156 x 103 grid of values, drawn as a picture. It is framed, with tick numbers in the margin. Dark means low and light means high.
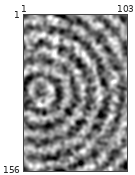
Rings: centred on the middle left. Ninth with the highest average: top left. Slope: none. Average level on the scale: 50%. Lone odd cells: none.
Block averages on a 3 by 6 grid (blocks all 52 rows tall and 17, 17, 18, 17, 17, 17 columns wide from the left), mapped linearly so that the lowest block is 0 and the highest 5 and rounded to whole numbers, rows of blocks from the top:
451323 | 241213 | 301323
